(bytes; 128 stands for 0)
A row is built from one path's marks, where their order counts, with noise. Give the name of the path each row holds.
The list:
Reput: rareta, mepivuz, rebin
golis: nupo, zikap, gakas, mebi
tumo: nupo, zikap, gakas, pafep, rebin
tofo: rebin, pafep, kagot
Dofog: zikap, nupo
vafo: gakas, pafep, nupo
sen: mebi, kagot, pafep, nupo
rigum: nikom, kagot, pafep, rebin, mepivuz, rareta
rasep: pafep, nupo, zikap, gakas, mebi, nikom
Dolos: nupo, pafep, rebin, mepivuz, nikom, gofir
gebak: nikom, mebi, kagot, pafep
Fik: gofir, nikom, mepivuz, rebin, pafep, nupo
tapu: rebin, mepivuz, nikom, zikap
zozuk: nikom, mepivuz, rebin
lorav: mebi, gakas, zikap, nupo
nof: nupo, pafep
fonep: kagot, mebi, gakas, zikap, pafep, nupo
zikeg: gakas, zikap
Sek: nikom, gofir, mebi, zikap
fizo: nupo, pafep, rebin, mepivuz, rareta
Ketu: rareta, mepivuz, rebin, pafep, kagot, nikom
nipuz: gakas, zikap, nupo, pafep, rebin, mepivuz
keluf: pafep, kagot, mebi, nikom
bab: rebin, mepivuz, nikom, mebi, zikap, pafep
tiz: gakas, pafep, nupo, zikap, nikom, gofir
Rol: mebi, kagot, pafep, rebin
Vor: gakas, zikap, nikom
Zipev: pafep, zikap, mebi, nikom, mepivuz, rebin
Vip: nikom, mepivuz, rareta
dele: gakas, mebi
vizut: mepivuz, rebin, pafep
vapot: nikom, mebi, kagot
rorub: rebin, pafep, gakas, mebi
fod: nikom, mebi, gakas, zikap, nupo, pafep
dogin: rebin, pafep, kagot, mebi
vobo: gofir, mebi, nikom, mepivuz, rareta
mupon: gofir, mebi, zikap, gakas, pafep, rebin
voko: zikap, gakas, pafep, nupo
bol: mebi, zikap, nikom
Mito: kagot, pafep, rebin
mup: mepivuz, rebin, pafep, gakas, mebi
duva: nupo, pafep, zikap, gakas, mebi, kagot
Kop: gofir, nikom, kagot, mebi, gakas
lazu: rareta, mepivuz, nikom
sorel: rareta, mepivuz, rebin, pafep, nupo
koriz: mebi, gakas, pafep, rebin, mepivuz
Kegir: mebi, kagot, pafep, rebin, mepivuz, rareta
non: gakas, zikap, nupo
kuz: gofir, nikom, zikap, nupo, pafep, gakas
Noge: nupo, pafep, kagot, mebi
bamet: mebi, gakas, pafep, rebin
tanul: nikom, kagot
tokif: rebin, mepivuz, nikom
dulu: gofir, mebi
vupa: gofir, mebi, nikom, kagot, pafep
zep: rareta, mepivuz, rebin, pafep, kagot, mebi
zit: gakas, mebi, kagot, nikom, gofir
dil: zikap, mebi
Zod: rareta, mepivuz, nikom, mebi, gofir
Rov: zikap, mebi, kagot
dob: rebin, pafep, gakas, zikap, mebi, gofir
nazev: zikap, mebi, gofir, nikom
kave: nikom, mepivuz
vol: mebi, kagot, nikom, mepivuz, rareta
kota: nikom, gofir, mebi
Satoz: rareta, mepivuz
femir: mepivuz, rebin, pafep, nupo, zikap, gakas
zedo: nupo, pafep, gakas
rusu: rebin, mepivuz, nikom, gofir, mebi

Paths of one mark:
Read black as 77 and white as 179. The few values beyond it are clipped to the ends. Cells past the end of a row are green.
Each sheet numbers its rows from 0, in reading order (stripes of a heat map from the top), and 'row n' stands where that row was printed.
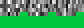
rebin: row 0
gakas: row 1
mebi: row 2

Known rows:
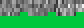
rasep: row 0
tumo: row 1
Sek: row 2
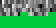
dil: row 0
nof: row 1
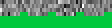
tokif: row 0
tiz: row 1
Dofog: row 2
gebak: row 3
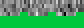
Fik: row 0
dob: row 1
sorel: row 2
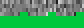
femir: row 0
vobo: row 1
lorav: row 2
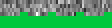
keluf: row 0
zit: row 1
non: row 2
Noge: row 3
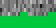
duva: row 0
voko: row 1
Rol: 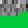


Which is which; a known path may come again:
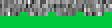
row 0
rorub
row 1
tofo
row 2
tumo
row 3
tapu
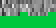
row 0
Sek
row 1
Dolos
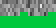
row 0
vupa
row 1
rusu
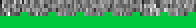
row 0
dele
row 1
rasep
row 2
fonep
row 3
koriz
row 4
fod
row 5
tanul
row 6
mupon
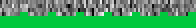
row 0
nazev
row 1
sen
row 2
nof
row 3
Satoz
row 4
Vip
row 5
zedo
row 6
golis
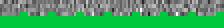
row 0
dogin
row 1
bab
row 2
Zod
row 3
dob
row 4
duva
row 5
tokif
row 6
Kop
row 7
zep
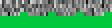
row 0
Reput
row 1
non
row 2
keluf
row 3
lazu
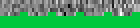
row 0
kuz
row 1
Fik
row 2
sorel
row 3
vobo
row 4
dulu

